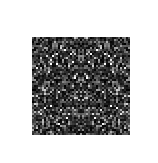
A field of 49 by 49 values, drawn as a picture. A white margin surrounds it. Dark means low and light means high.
Grain: fine. Stripes: none. Slope: none. Mirror symmetry: left to right. Histogram: skewed, a long tail of high values. Odd rows or columns: none. Seam: none.
